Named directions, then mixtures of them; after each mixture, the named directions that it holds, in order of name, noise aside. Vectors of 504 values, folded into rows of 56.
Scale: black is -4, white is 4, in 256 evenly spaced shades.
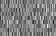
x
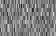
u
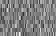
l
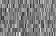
l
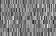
x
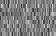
u, x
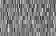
u, x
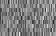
l, x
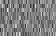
l, u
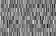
x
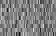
l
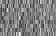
l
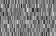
u, x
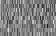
u, x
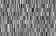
u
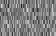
u, x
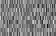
x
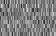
u, x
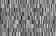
l, x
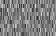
l, u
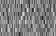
l, u
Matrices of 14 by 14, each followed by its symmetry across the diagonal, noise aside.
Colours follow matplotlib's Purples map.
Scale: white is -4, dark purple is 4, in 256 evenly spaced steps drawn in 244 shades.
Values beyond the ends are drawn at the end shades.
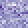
neither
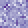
symmetric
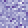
neither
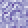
symmetric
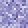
neither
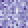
neither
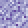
symmetric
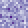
neither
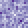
symmetric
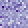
neither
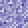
symmetric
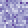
neither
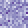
neither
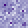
symmetric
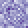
symmetric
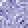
symmetric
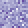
neither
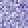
neither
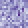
neither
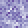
symmetric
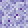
symmetric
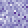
neither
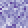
neither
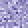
neither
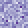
symmetric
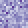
symmetric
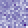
symmetric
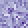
symmetric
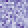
neither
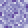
symmetric
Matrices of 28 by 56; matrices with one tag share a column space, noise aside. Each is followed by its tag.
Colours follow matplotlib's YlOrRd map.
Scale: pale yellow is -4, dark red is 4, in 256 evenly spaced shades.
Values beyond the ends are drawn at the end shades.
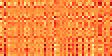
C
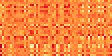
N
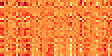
C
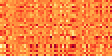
N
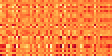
N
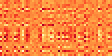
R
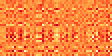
R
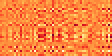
R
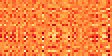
R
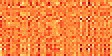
C
